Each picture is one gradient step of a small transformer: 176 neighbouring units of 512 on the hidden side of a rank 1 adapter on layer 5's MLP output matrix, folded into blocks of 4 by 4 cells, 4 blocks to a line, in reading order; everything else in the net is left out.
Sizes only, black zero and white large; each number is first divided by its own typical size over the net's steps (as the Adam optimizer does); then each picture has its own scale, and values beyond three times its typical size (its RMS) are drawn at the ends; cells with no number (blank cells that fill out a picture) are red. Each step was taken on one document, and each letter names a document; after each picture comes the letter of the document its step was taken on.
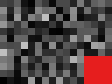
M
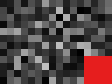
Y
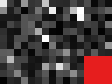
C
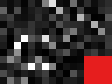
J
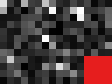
C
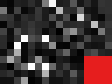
J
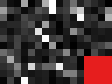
C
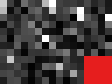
C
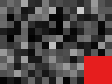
M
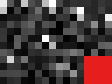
C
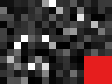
J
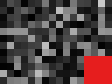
Y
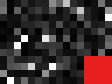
J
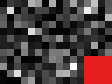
M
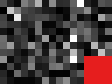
M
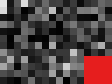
M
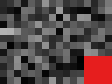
Y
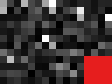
C
